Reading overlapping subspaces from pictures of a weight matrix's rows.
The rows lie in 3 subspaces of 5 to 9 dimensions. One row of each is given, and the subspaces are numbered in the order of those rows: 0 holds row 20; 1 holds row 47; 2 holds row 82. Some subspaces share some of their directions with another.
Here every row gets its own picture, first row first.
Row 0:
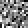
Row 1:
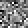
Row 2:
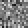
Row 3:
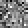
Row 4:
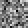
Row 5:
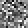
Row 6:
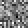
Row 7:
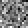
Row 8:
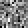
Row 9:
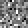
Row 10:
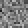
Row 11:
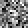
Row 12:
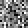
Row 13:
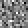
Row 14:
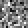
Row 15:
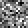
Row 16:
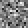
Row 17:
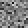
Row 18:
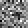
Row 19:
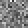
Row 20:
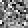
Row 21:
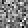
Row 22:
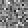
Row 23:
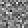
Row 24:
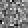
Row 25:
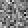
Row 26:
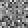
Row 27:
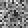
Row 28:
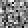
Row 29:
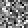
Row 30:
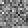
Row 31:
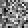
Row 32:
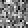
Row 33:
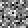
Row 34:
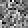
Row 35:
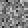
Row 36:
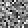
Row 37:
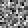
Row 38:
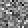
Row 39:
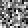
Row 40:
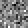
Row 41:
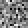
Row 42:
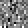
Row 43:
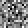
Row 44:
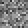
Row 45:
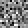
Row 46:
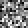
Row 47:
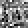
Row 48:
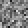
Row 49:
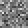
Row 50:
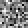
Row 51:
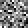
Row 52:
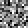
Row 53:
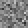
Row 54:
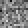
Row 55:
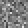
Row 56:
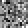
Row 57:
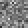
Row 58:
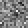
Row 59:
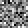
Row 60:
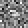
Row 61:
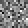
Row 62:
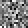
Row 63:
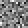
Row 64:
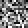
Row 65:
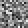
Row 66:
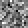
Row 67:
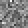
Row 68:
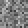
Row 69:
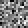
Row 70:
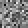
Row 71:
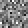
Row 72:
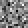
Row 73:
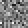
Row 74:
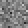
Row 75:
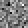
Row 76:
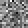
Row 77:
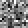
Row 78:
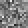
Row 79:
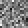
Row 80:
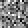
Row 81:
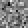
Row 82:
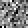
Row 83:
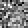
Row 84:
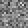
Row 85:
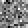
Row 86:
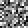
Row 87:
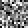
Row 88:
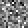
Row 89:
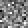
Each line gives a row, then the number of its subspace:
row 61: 1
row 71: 0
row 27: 0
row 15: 0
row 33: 2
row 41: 0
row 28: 1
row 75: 1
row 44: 1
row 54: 1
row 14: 2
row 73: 0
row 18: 2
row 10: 1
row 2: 0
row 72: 0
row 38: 1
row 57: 0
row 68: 2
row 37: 1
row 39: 2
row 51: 2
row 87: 0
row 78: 0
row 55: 1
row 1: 0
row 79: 1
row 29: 0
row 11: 2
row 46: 0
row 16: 0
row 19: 0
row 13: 1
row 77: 2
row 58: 0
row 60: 2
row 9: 2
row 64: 1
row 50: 0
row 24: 0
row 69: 1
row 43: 2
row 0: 2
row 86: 1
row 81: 0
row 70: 2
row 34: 0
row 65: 1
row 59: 1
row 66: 0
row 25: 0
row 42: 2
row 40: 0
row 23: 1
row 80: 2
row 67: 0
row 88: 1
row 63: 1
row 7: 2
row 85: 2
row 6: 0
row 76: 2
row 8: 2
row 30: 1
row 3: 2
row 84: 1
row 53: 2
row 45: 2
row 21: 2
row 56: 2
